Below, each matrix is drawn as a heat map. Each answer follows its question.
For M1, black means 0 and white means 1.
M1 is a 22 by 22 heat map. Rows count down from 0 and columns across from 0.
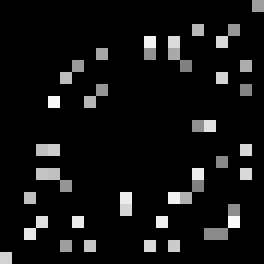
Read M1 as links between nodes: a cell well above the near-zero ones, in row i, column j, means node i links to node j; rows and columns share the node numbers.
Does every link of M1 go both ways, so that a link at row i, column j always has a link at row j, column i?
yes
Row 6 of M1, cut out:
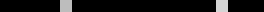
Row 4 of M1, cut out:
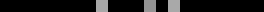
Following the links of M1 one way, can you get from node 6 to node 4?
yes
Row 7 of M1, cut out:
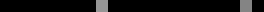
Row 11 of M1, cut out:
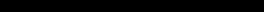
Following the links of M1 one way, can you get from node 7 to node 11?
no
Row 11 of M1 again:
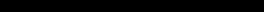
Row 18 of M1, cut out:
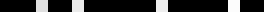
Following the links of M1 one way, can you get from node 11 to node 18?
no
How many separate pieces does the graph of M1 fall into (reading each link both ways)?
5
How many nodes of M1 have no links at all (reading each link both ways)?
3
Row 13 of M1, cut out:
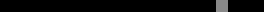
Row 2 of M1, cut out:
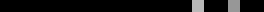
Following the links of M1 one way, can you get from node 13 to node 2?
yes
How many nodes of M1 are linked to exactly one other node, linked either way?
3
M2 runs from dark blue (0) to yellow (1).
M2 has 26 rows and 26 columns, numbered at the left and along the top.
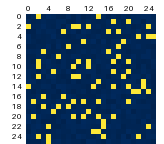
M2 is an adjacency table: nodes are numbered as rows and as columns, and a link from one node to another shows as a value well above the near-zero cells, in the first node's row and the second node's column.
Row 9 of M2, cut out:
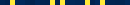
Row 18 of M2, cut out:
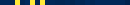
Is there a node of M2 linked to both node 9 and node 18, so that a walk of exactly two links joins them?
no
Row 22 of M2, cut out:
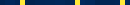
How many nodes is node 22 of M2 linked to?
3
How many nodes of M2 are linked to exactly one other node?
2
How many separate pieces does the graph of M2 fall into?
2
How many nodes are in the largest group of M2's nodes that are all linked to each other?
4
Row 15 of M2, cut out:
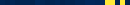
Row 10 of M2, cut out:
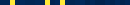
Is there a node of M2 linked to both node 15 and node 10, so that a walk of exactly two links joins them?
no
